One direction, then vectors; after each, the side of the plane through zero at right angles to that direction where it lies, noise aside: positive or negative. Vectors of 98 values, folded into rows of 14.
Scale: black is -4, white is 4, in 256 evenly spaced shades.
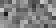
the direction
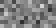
negative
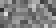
negative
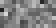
negative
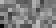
negative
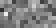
negative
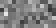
negative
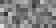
positive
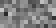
positive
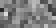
negative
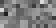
positive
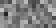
positive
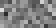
positive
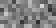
negative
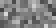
negative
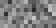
positive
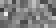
negative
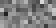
positive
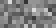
negative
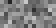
positive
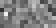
negative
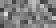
negative
